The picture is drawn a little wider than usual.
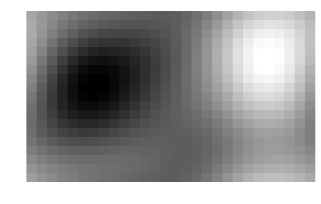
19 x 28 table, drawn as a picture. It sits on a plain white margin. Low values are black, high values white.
Ninth with the highest average: top right. Ninth with the lowest average: middle left. Calmest part: bottom middle. Stripes: none.
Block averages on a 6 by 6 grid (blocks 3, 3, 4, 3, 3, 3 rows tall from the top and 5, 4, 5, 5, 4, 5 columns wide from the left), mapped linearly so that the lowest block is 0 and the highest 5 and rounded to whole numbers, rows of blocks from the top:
3 2 2 3 4 5 | 2 1 1 3 5 5 | 1 0 1 3 5 5 | 1 1 1 2 4 4 | 2 2 2 2 3 3 | 3 2 2 2 3 4
